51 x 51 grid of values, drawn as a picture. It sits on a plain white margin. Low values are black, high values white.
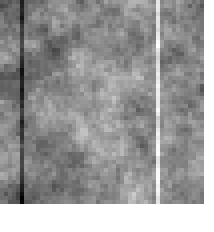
Odd lines: columns 6 and 40. Histogram: heavy tails on both sides. Grain: streaks running down.
